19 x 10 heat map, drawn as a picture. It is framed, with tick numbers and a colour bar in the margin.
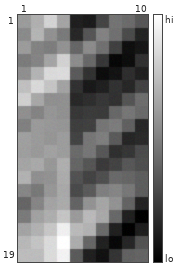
Grain: diagonal, up to the right. Seam: vertical, 40% of the way across, the left part higher. Calmest part: middle left.
